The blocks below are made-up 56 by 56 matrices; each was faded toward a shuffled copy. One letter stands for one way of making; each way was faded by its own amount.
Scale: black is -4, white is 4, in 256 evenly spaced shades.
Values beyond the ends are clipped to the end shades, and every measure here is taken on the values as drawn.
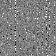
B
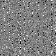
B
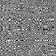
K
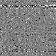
K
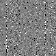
B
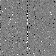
B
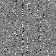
B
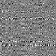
K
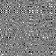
K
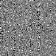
B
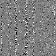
B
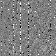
B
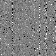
B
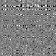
K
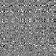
K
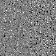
B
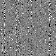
B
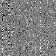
B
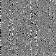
B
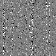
B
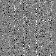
B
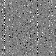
B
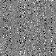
B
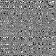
K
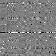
K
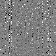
B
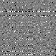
K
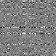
K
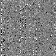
B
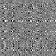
K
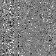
B
